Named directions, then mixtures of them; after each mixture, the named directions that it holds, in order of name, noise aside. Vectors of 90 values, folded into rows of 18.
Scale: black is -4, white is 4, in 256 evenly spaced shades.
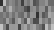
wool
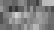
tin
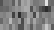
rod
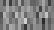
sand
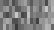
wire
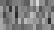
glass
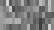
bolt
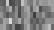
bolt, rod, wire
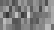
wire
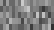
bolt, rod, wool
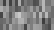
rod, sand, tin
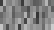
wool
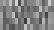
sand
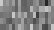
rod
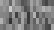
rod, tin, wire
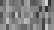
rod, sand, wool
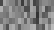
wool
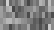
bolt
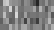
glass, wool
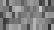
bolt, wire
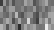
rod, wire, wool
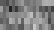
glass, rod, tin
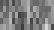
rod, wire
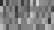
glass, wool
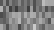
glass, tin, wool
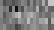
glass, tin, wire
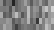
wire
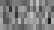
glass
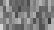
bolt, glass, wool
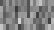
bolt, glass, wool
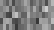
wire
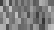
bolt, sand, wool
